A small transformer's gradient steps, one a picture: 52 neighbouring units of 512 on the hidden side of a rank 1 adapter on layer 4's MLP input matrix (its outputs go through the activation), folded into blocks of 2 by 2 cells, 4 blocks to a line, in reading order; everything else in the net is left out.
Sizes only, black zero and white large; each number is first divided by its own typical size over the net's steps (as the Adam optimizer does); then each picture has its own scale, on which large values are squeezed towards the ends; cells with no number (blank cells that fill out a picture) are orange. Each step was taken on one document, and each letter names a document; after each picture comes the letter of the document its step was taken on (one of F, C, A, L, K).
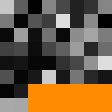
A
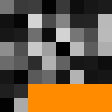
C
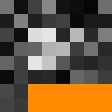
C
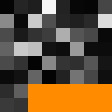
C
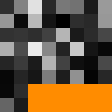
C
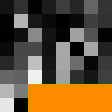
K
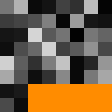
K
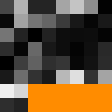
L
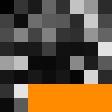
A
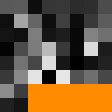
K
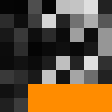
A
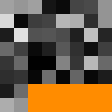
A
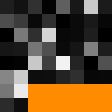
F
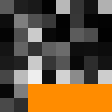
F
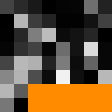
K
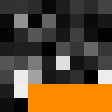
F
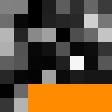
A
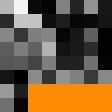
L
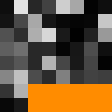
L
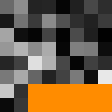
L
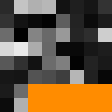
C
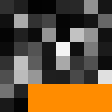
K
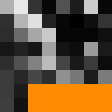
L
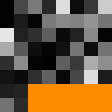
A
